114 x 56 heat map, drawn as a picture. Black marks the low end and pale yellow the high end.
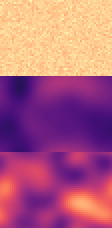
It is made of 3 by 1 panels. Panel 1,1: very high, fine-grained, faint in contrast. Panel 2,1: low, smooth. Panel 3,1: middling, smooth, strong in contrast.
